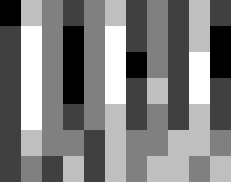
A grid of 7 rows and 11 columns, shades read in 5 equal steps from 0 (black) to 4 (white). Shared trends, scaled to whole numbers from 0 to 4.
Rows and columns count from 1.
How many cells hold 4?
9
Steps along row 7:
up down up down up down up same down up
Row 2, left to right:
1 4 2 0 2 4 1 2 1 3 0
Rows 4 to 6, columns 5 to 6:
2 4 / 2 3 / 1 3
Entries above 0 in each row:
10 9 8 10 11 11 11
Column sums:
6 24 13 7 12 24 8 16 11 22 8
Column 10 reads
3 3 4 4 3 3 2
